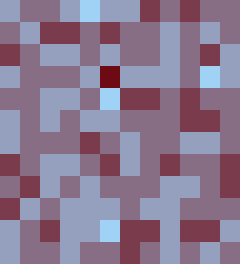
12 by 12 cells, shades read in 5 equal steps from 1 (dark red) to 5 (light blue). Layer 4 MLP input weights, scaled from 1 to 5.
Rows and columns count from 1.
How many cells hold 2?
26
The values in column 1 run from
2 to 4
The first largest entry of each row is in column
5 2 3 11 6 1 1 3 3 2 6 1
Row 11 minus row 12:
0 0 -1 0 1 2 0 -1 0 -1 -2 1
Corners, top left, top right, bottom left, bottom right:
4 3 4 3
